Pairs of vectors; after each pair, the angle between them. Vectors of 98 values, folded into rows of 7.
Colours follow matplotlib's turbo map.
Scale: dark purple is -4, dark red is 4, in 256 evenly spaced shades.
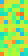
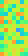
nearly parallel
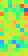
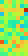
nearly opposite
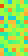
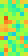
orthogonal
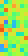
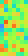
nearly opposite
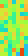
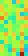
nearly parallel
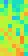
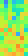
nearly parallel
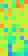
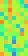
partly aligned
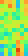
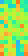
nearly opposite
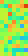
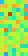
orthogonal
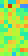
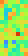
orthogonal
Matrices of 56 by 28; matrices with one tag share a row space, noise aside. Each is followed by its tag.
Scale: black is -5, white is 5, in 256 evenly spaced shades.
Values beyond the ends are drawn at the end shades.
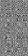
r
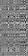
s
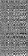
s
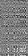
s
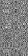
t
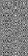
t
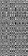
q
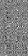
r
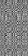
r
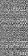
s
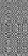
r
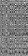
q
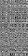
q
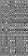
q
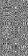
t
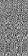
r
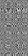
r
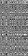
q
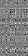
q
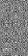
t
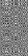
t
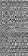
q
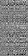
s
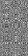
t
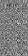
r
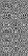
t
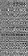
s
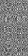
r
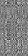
r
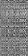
s
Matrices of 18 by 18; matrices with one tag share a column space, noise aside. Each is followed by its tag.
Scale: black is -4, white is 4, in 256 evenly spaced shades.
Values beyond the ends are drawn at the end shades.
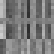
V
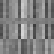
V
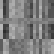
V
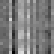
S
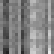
S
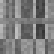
V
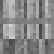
V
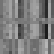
V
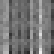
S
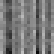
S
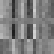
V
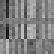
V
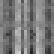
S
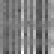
S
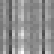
S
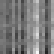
S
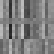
V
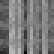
S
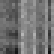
S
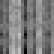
S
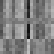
V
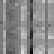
S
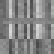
V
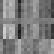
V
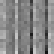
S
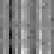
S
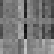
V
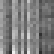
S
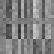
V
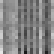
S
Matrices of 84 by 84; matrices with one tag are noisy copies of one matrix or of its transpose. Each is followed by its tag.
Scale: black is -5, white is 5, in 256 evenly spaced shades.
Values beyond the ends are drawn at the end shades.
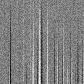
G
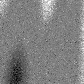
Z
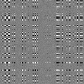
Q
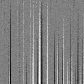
G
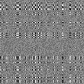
Q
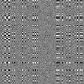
Q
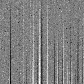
G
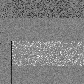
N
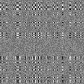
Q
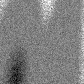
Z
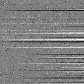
G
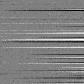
G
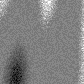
Z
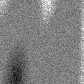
Z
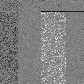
N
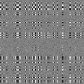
Q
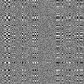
Q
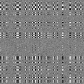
Q
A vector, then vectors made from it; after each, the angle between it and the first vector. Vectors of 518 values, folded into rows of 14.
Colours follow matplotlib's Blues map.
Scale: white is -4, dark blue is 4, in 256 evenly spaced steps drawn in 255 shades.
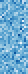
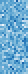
partly aligned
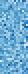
partly opposed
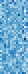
partly aligned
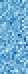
nearly parallel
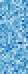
nearly opposite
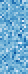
nearly parallel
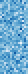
nearly parallel
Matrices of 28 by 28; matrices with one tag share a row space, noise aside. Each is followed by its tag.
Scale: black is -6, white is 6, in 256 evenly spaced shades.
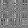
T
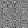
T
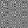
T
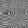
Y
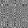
T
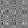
T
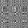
T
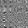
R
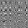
R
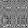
Y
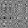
R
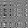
R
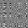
R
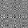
T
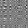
R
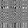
T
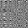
R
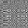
Y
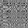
Y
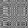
Y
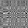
Y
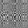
T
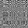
Y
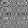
Y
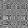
Y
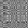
Y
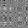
R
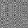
T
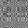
Y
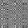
T
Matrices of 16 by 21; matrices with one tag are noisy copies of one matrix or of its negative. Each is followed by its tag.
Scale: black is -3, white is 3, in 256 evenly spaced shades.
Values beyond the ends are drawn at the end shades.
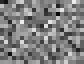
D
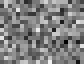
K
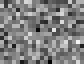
K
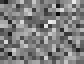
D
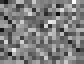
D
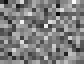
D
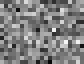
K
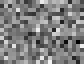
K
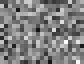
K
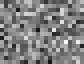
K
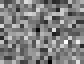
K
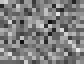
D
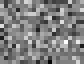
K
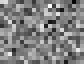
D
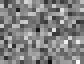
K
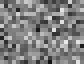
K
